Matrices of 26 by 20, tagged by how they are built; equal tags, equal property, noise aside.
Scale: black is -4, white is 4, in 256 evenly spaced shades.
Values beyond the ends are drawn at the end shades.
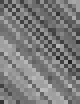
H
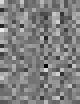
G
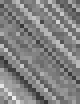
H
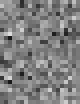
G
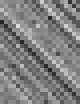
H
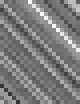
H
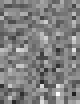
G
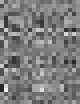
G
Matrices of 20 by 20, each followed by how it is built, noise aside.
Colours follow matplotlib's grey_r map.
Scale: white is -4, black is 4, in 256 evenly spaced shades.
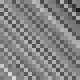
Toeplitz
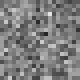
noise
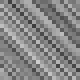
Toeplitz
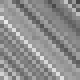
Toeplitz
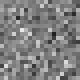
noise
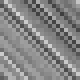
Toeplitz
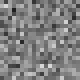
noise
